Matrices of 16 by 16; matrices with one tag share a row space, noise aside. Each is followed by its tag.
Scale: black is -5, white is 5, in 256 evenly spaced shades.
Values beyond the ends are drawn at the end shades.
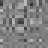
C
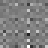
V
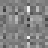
V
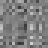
C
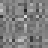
C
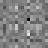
V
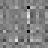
V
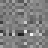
C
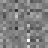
V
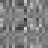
C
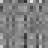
C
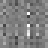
V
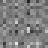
V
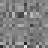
C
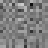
C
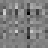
V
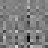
V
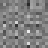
V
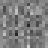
V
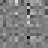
V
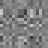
C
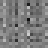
V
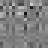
C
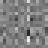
V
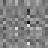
V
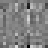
V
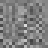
C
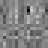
V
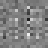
V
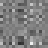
C
